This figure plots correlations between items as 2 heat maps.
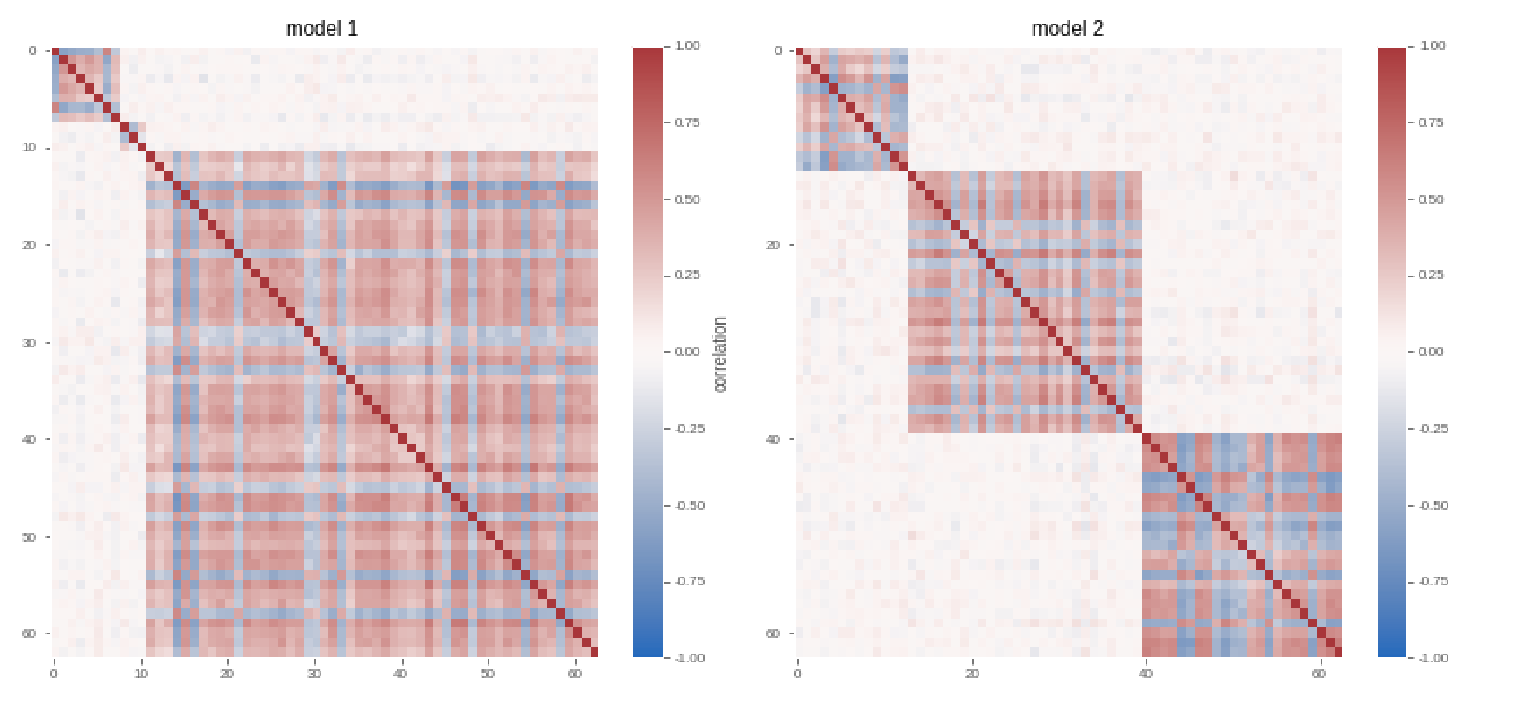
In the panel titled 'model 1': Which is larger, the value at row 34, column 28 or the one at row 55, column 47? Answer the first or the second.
the second
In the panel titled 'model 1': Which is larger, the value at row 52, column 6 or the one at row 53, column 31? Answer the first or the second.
the second
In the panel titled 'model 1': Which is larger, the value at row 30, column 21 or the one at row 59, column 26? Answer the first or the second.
the second
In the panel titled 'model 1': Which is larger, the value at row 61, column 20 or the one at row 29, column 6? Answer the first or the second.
the first
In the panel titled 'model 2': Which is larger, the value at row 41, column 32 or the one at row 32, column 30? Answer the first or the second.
the second
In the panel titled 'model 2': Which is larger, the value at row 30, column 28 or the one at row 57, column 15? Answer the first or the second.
the first
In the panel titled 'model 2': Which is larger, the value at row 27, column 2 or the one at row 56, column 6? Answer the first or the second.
the second
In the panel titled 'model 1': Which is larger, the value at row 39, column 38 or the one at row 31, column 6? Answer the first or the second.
the first
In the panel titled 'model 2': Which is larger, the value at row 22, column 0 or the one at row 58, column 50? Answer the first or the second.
the first
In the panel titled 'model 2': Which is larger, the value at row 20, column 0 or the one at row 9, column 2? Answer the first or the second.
the first
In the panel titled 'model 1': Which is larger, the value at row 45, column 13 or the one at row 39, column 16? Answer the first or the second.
the first
